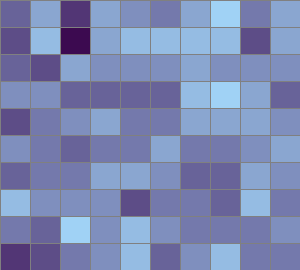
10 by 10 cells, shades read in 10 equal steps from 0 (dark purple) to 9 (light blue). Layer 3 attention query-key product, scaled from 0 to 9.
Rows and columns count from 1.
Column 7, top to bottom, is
7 8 7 8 7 5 4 5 5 6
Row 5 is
3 5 6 7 5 5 7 7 7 6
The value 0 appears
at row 2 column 3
